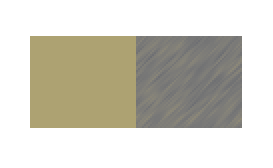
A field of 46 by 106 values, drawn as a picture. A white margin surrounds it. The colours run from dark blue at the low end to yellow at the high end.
The table splits into one row of 2 panels. Panel 1,1: high, flat. Panel 1,2: middling, slanting up to the right, faint in contrast.
